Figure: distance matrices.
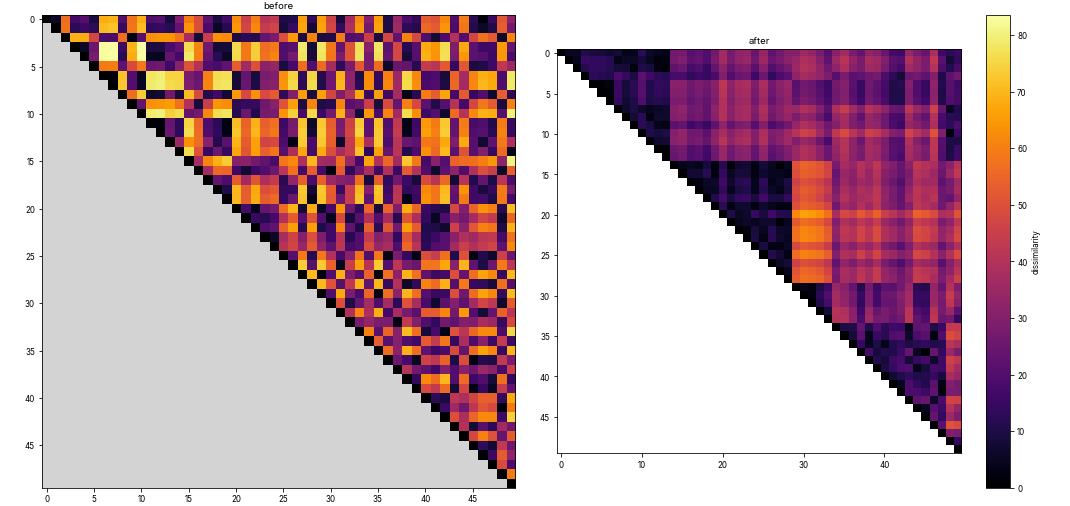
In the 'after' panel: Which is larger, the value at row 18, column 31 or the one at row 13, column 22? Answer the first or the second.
the first
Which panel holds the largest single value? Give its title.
before
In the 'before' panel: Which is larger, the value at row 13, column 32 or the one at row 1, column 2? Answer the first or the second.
the second
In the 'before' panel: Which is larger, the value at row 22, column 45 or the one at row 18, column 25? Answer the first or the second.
the first
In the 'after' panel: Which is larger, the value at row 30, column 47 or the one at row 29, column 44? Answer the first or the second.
the first
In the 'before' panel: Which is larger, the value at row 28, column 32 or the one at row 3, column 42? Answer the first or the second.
the second
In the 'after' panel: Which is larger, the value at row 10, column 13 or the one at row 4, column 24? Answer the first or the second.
the second
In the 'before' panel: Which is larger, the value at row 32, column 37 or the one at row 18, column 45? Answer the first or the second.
the second
